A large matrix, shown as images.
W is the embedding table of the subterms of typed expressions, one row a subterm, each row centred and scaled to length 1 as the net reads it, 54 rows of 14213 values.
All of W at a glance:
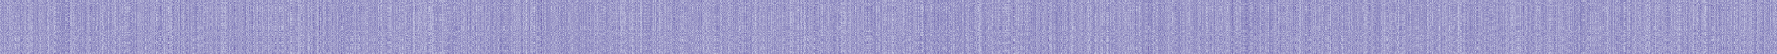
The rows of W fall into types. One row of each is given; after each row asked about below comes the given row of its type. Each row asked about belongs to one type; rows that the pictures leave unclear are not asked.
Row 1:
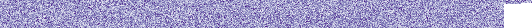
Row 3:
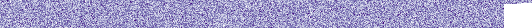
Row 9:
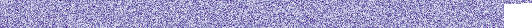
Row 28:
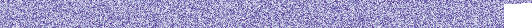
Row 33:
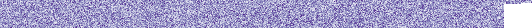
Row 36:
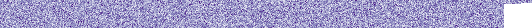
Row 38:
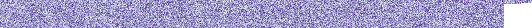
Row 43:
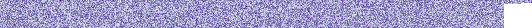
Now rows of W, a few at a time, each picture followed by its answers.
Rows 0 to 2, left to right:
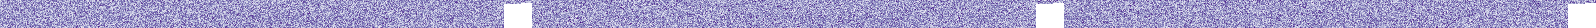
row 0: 1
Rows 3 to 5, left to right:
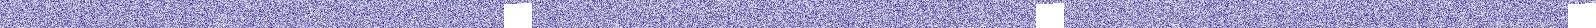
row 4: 36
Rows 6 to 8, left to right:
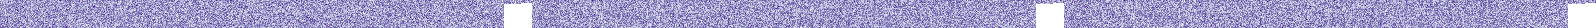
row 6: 9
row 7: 43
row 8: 43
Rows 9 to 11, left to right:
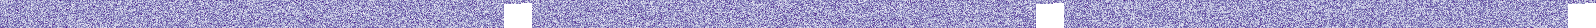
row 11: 43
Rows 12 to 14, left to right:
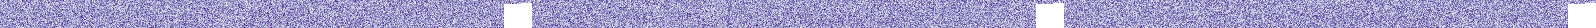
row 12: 3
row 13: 33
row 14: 1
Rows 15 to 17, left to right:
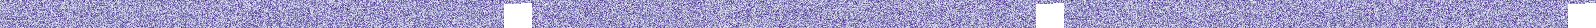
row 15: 43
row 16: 33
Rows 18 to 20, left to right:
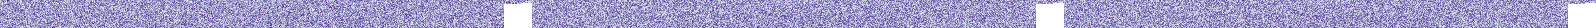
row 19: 1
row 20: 1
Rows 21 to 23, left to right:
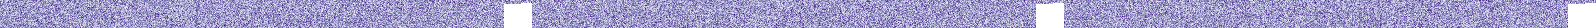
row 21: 33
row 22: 3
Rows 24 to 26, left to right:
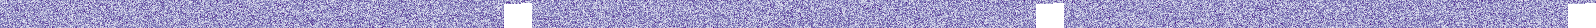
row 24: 9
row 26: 28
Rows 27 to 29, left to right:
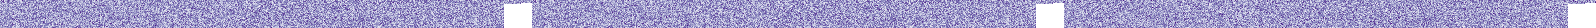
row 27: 28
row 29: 28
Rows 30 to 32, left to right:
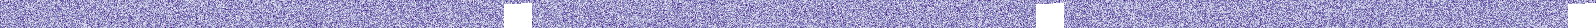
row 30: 36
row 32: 43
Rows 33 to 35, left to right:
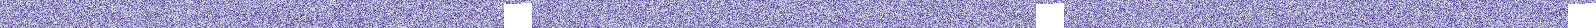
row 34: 9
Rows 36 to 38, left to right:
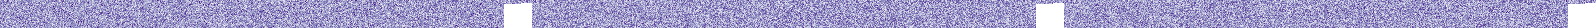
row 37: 28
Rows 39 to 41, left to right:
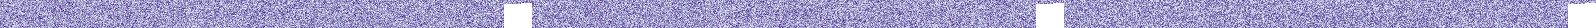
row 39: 28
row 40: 33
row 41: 1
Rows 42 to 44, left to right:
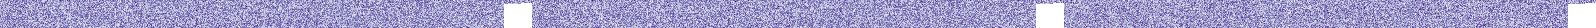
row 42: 43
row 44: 38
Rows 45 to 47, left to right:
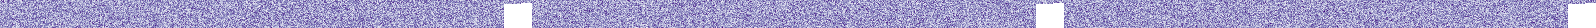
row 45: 28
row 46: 38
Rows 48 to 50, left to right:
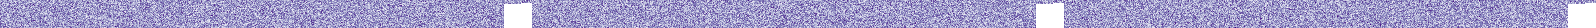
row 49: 9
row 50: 36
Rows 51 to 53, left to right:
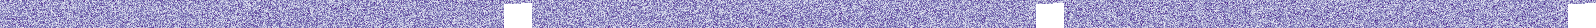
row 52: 1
